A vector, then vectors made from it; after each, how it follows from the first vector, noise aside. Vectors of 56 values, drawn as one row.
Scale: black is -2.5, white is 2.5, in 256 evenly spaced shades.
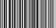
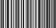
negated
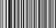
sign-scrambled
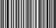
negated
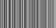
shrunk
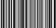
wrapped around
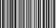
wrapped around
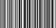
wrapped around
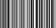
wrapped around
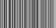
shrunk
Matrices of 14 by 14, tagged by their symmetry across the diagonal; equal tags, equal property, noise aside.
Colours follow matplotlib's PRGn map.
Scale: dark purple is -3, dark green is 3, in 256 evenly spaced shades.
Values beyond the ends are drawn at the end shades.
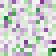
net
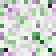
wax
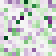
net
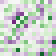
wax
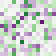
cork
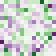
cork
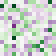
net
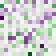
net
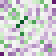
wax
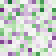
cork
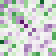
wax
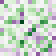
wax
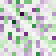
cork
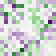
cork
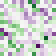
cork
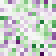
net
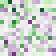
net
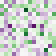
cork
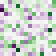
net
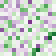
wax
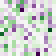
net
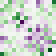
wax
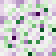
wax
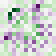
wax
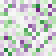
cork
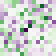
cork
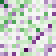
wax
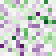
cork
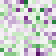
net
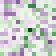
net
